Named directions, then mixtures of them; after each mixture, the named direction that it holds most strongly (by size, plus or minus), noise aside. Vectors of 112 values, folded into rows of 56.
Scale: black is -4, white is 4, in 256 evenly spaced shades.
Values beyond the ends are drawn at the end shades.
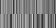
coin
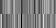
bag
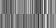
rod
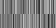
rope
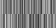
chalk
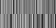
coin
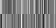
bag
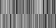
rod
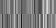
bag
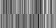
rod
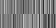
rope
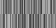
chalk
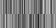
chalk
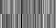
bag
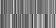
coin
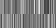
rope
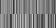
coin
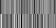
bag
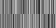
rope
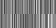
rope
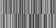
chalk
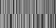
coin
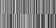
coin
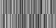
chalk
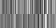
rod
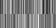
chalk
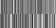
coin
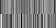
bag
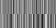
coin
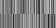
rope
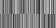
rope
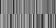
coin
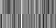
bag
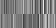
rod
